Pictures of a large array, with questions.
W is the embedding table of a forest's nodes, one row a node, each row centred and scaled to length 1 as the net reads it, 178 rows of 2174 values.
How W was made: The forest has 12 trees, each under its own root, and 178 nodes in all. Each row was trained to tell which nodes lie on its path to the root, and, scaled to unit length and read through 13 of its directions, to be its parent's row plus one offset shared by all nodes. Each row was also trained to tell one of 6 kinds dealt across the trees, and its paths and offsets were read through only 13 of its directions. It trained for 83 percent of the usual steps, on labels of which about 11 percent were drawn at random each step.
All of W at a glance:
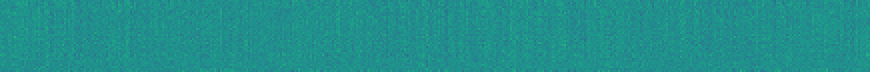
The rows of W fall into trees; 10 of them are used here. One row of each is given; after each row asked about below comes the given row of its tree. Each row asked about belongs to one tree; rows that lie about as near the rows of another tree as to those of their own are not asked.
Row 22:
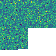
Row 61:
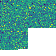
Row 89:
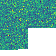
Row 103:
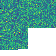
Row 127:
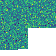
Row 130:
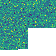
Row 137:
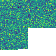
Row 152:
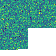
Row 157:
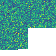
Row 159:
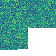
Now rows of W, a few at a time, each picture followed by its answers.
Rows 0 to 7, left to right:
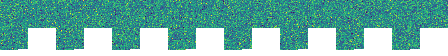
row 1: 22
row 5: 127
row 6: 137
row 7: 127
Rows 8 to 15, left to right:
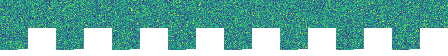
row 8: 130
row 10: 152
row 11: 127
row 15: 159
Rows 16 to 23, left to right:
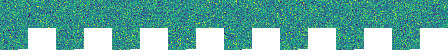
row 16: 137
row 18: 157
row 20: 130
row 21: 61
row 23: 152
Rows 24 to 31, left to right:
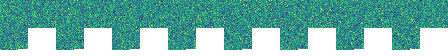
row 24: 127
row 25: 22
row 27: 127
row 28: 89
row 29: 137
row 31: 137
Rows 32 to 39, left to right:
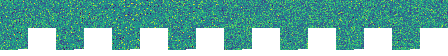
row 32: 130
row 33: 22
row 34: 130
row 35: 127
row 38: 130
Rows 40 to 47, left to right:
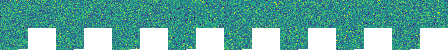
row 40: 61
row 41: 61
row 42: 61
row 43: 22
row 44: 89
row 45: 22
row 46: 22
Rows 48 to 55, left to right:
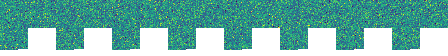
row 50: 137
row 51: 61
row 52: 22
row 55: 157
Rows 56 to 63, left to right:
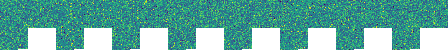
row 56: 137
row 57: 22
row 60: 127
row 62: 127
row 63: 89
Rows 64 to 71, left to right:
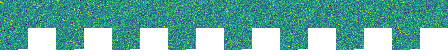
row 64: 22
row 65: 137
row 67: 127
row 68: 152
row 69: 89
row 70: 61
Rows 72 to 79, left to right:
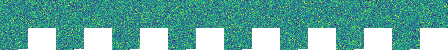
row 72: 127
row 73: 22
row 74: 127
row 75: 22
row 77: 137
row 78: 130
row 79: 152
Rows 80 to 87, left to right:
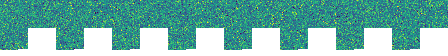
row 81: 22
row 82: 61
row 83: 130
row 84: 22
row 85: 22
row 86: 130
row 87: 137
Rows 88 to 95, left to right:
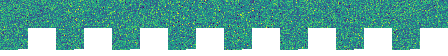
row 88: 152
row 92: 137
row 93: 130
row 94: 157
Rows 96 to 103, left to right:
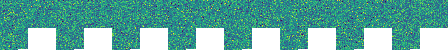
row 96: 89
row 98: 127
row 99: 137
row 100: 130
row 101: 22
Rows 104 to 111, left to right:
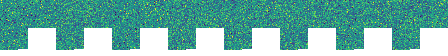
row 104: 137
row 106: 22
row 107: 22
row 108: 61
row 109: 127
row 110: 130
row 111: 137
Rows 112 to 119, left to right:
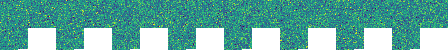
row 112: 152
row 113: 61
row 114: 130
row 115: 127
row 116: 159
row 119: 137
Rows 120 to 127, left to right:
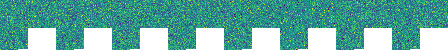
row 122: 137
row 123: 130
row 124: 61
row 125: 130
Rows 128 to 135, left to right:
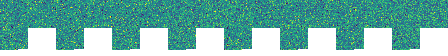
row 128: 103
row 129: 137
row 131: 157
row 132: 152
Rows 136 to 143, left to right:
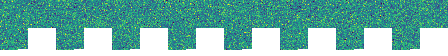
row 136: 152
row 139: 89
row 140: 127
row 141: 137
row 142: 130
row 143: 103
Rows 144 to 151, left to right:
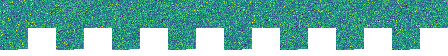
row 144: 127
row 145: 127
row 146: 152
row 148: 127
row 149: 159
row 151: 159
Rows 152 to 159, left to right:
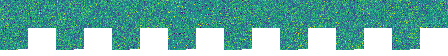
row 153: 152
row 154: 137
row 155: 127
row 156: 61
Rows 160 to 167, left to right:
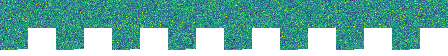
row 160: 152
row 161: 130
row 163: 159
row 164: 22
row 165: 157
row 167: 137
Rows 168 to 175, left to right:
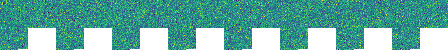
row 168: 157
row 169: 159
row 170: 152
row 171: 130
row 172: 22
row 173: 61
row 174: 130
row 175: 157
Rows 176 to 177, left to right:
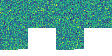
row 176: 61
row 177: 130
